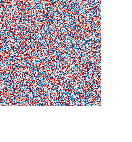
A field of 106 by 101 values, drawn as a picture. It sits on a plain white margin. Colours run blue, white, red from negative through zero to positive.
Stripes: none. Histogram: flat. Seam: none. Average level on the scale: 50%. Grain: fine.
